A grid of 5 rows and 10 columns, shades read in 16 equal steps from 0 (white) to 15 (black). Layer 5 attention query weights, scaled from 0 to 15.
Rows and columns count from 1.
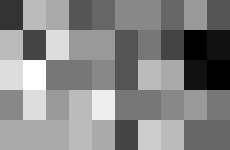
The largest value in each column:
12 11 8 10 9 11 8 11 15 15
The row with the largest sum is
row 2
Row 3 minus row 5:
-3 -5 3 4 2 -1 1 1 5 6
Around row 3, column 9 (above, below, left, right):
15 6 5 15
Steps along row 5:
same same down up up down up up same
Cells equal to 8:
6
